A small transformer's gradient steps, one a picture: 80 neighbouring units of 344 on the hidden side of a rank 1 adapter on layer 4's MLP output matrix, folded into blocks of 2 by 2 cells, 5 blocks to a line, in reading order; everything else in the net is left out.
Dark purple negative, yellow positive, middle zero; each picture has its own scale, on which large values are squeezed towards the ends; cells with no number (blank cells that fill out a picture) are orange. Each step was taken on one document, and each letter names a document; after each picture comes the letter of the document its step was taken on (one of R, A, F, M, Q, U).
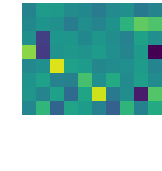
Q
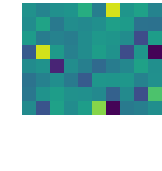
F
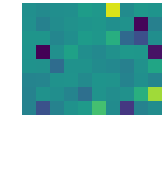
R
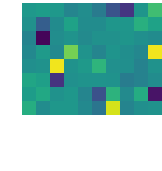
Q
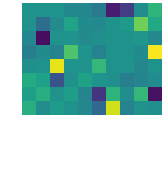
Q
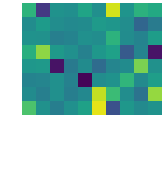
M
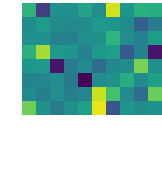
M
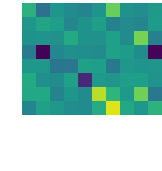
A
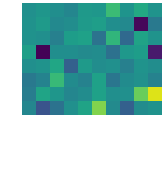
R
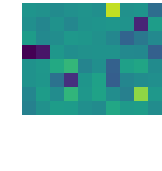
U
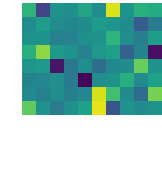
M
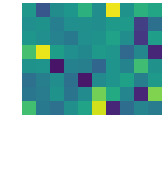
A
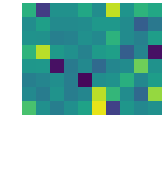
M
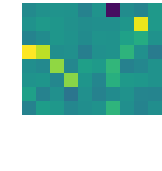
U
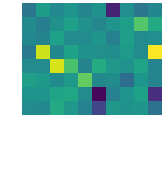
A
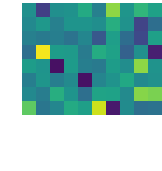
A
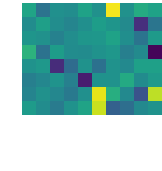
M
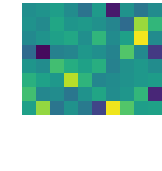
R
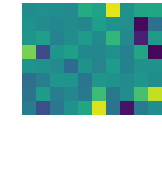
R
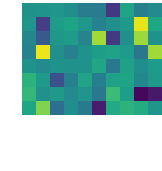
R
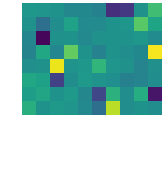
Q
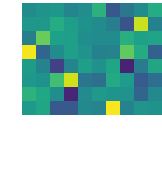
U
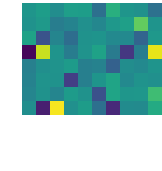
F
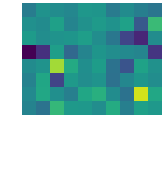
U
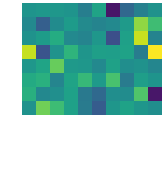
R
